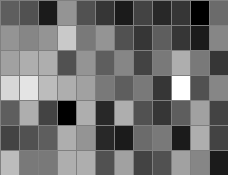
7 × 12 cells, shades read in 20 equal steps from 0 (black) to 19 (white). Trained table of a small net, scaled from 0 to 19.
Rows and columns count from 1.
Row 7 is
14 9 9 13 13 6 12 5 6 12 10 2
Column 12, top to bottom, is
8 10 4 10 5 5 2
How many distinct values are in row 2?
8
